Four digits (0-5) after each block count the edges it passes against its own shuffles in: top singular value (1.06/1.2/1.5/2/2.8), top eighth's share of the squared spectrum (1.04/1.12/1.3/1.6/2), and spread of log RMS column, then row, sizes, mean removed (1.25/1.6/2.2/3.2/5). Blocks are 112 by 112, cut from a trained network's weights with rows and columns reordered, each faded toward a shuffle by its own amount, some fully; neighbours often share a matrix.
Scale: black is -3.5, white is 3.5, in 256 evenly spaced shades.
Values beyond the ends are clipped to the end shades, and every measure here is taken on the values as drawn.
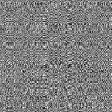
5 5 3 3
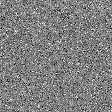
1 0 0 0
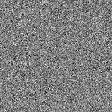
3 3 1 0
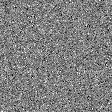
0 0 0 0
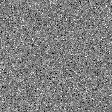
1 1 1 0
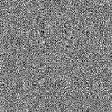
4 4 2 2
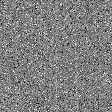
0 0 0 0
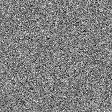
0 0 0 0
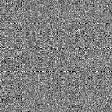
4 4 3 3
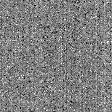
2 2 0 1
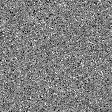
0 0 0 0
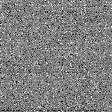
2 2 2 1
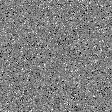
0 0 0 0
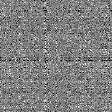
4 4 3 2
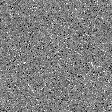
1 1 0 0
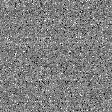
2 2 1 0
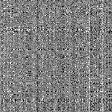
4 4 2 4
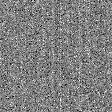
2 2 0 1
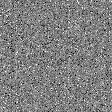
1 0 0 0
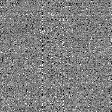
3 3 3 1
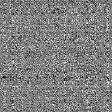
3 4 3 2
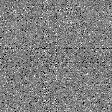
2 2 2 1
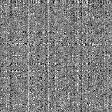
4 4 2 3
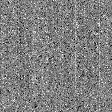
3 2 0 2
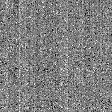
3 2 1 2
